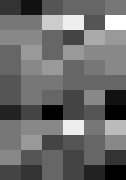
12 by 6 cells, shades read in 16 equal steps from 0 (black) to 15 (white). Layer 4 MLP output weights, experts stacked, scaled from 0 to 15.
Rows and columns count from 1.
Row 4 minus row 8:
4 5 6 5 3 8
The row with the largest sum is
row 2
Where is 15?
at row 2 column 6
